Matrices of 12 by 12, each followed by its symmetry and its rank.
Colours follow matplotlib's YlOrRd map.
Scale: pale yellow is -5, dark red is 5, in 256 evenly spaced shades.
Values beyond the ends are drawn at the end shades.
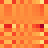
neither, rank one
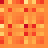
symmetric, rank one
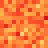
neither, full rank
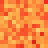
neither, full rank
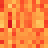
neither, rank two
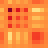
symmetric, rank one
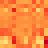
neither, rank two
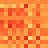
neither, rank two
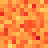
neither, full rank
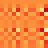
neither, rank one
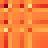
symmetric, rank one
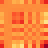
symmetric, rank one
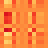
neither, rank one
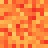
neither, full rank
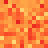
neither, full rank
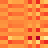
neither, rank one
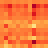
neither, rank two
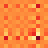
symmetric, rank one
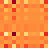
neither, rank one
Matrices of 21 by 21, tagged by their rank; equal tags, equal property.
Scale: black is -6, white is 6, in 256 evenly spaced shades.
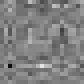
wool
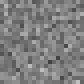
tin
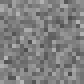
tin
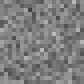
tin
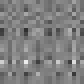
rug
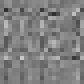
wool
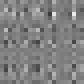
rug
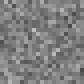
tin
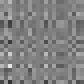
rug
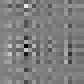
rug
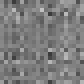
wool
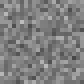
tin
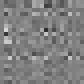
wool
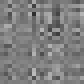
wool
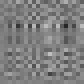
rug
